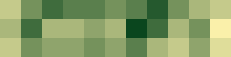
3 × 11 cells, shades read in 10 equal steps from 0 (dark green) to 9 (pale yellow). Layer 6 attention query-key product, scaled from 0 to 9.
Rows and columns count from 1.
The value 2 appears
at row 1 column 3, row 2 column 2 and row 2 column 8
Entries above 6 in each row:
2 1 3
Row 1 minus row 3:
0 0 -3 -2 -1 -1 0 -5 -3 1 -1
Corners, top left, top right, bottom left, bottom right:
7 7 7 8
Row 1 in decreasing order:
7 7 6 4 4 4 3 3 3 2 1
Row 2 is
6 2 6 6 5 6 0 2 6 4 9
